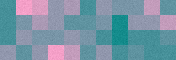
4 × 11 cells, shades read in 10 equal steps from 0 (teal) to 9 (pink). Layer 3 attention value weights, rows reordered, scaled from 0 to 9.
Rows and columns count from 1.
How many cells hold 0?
2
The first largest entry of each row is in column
2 11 2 4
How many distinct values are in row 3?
5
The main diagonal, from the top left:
2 4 4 9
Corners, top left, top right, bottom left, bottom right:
2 3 5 2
